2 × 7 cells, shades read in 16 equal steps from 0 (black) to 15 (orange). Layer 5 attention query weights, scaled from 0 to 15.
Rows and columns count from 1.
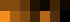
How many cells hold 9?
0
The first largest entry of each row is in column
1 1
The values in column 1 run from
8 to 15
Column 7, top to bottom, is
1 0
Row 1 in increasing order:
1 1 2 4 6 8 8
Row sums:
30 53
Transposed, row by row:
8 15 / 8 10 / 6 8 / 2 4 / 1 11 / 4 5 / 1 0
